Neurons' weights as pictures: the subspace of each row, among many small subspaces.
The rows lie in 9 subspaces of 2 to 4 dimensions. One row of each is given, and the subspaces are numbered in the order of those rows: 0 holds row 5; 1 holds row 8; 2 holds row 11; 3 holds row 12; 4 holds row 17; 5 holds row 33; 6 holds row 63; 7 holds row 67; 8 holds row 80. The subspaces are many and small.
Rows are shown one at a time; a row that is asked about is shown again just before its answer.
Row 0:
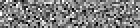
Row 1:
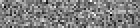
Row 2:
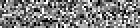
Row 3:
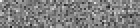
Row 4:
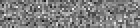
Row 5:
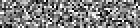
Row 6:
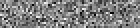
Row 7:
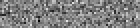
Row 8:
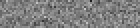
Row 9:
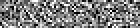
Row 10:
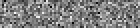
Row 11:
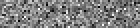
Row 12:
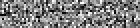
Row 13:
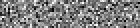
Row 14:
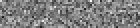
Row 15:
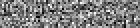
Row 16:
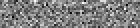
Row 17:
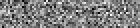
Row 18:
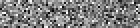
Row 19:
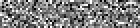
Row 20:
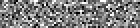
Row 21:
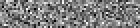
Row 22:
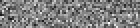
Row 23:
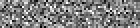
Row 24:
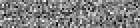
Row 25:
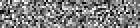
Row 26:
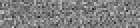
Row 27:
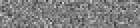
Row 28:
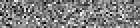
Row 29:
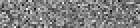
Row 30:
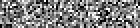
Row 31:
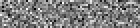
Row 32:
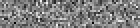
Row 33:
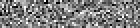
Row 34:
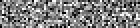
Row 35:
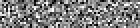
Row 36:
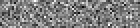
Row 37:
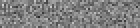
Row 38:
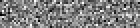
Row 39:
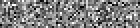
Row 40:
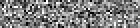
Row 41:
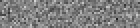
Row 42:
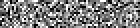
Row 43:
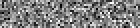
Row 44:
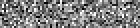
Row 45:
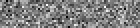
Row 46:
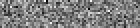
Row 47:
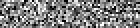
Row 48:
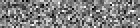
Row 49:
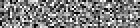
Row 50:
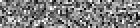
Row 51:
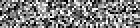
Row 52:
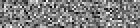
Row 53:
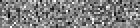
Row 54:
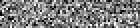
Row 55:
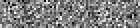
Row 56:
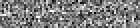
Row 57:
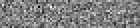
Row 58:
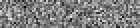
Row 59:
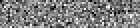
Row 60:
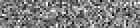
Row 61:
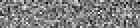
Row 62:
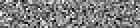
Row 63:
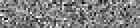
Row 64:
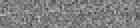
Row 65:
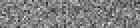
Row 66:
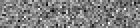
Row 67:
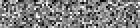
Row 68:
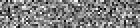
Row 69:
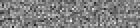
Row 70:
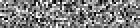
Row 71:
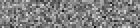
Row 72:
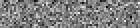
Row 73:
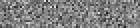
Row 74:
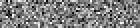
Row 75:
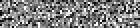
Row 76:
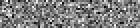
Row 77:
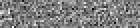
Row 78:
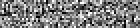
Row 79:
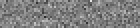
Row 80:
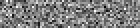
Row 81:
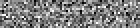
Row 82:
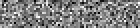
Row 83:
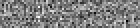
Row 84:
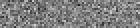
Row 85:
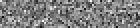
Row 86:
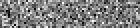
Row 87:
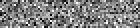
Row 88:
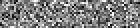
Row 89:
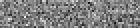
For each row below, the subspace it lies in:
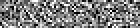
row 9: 0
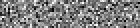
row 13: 4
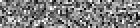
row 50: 1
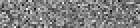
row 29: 2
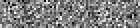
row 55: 0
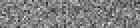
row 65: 2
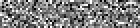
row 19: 8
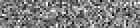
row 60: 2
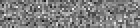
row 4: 5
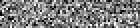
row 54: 8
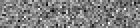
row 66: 2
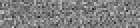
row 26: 4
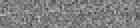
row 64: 3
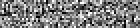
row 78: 3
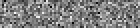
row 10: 7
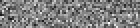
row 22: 8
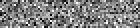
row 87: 2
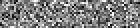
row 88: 0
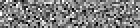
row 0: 8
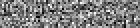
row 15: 3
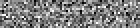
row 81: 5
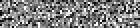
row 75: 5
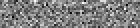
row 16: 7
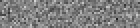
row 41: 5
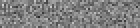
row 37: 4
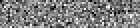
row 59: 6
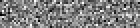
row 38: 5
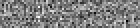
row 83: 3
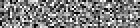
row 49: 7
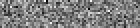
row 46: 5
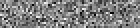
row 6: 6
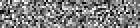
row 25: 4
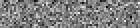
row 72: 7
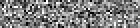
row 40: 5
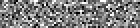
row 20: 7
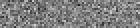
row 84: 2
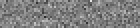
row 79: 1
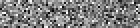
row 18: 2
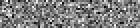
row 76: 8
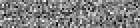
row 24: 5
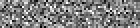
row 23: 4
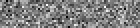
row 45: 2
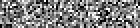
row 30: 0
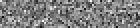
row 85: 1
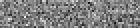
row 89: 6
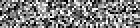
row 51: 2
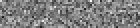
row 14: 1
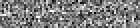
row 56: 3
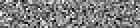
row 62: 8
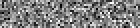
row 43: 0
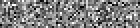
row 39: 0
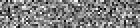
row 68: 2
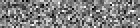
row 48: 0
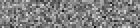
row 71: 0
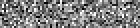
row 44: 5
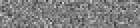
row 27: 8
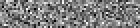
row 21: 8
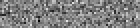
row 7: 3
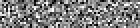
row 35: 4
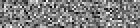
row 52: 7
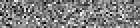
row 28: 6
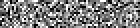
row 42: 7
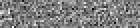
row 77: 4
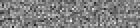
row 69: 4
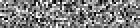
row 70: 6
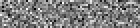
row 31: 8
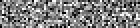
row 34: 1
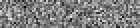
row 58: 6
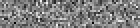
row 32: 6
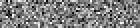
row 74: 8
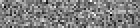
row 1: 6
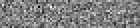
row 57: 3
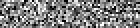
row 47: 2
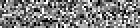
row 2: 1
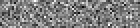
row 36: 0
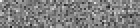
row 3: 6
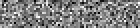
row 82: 7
